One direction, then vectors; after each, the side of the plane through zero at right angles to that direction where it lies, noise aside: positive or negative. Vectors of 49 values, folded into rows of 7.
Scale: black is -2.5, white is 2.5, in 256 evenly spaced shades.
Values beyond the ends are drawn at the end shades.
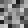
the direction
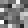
negative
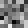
negative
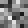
negative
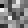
negative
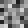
positive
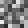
negative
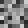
positive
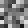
negative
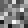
positive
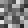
negative
